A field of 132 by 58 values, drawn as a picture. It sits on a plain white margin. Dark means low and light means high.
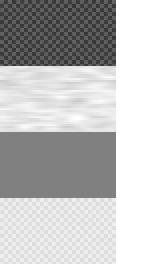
The table splits into 4 rows of 1 panel. Panel 1,1: low, checkered. Panel 2,1: very high, streaked across, faint in contrast. Panel 3,1: middling, flat. Panel 4,1: very high, checkered, faint in contrast.
